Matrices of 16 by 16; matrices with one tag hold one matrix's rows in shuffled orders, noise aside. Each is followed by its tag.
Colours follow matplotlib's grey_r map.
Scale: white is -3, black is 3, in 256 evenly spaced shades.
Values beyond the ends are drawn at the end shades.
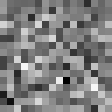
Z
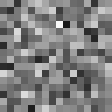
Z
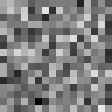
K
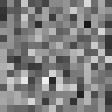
K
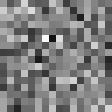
K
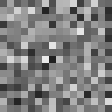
K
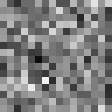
K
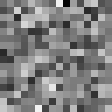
Z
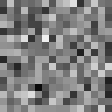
K
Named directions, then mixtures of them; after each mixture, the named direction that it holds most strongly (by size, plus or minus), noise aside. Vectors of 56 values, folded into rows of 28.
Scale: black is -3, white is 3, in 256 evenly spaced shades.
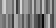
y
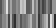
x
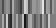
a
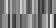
x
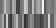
a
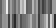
x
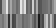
x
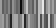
a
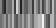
y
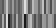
a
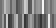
a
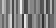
a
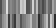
x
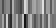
a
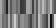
x
